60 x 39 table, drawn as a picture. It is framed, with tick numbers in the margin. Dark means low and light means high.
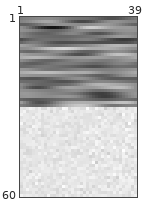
The table splits into 2 rows of 1 panel. Panel 1,1: middling, streaked across, strong in contrast. Panel 2,1: very high, fine-grained, faint in contrast.
